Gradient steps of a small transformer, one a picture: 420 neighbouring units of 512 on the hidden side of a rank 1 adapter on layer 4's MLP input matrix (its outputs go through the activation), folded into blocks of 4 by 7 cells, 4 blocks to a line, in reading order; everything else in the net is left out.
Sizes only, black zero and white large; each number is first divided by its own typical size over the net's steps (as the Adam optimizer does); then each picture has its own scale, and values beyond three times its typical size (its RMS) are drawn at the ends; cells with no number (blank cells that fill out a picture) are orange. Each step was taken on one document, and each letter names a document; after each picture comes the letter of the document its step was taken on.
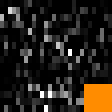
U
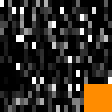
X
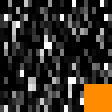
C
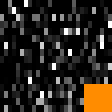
U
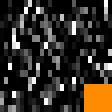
C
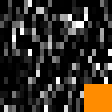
C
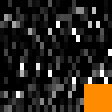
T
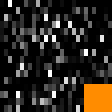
T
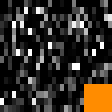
C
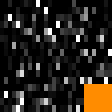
T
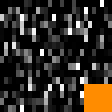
C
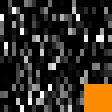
U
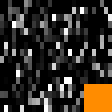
U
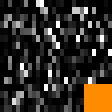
T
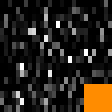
T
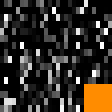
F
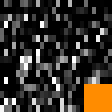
F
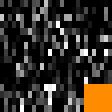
X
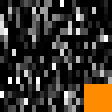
X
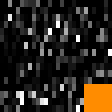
T
